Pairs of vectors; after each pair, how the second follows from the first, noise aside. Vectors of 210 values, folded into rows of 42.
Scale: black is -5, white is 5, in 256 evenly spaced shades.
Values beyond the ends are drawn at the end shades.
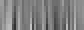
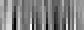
scaled up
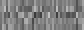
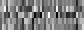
scaled up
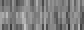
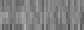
shrunk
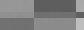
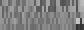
sign-scrambled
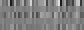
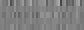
shrunk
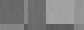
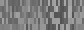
sign-scrambled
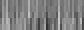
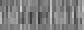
wrapped around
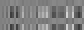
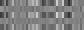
wrapped around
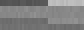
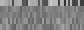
sign-scrambled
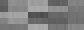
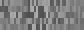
sign-scrambled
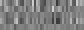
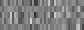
wrapped around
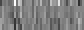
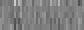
shrunk
